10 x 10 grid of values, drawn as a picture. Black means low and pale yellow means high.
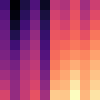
The ninth with the highest average is the bottom right. The field climbs toward the bottom right. Streaks run downward. The middle right is the smoothest part.
